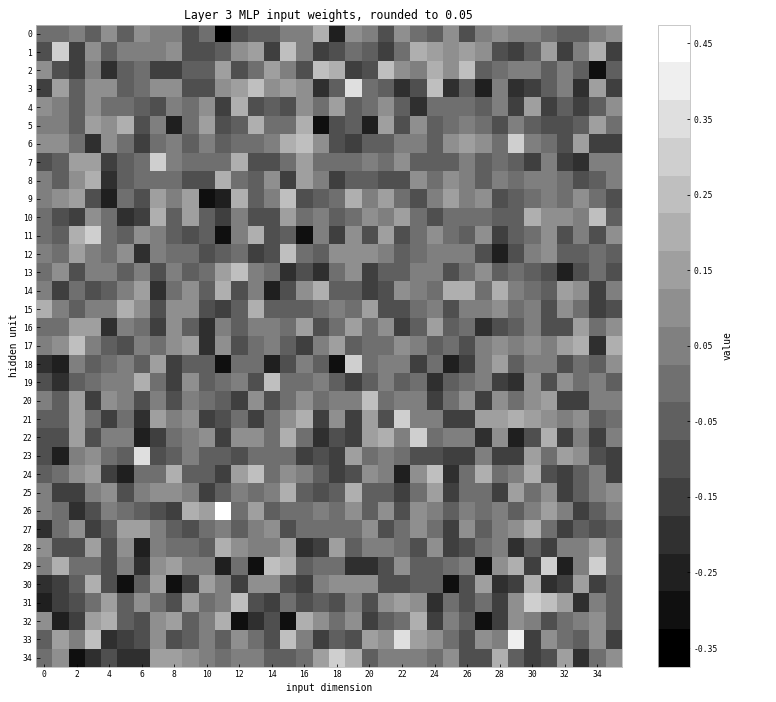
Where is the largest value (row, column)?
26 11
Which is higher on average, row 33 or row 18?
row 33
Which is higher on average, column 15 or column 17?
column 15
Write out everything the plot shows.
Title: Layer 3 MLP input weights, rounded to 0.05
x-axis: input dimension, ticks 0 2 4 6 8 10 12 14 16 18 20 22 24 26 28 30 32 34
y-axis: hidden unit, ticks 0 1 2 3 4 5 6 7 8 9 10 11 12 13 14 15 16 17 18 19 20 21 22 23 24 25 26 27 28 29 30 31 32 33 34 (0 at the top)
Colour bar: value, ticks -0.35 -0.25 -0.15 -0.05 0.05 0.15 0.25 0.35 0.45
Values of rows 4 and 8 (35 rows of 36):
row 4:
0.1 0.05 -0.05 0.1 0 0 -0.05 -0.1 0.05 0 0.1 -0.15 0.2 -0.1 -0.05 -0.1 0.1 0 0.15 -0.05 0 0.1 -0.05 -0.2 0 0 0 -0.05 0.05 -0.15 0.15 -0.15 -0.05 -0.15 -0.05 0.1
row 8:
0.05 -0.05 0.1 0.2 -0.2 -0.05 0 0 0 -0.1 -0.1 0.2 0 -0.05 0.1 -0.15 0.15 0.05 -0.15 -0.05 -0.05 -0.1 -0.1 0.1 0 0.1 0.05 -0.05 0.05 0 0.05 0.05 0 -0.1 -0.05 0.05
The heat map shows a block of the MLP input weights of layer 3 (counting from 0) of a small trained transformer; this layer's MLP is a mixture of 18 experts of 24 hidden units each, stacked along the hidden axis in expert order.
